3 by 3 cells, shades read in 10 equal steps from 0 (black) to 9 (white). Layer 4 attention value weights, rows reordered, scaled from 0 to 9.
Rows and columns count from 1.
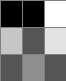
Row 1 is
0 0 9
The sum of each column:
10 8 20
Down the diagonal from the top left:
0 3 3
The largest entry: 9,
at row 1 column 3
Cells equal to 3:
3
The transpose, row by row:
0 7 3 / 0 3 5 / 9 8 3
